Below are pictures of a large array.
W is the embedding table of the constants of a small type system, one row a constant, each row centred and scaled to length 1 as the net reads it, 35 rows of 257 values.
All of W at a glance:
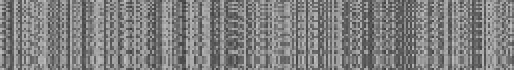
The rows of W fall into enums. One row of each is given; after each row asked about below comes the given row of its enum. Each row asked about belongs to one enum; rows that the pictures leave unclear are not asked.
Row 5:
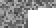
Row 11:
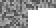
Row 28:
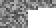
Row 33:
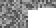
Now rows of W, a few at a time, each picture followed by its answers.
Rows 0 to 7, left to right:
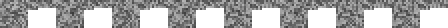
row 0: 28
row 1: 5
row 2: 33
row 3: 5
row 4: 11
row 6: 11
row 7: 11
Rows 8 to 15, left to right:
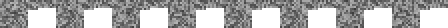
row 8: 28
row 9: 33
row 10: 5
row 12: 33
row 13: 33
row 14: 5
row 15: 11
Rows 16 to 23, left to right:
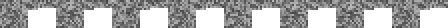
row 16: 33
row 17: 28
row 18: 5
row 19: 33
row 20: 11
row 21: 28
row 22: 28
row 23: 33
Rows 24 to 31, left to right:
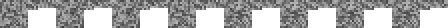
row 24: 11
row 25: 5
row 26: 5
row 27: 11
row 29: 28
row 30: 28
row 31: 28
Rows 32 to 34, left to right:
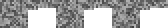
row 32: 11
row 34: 5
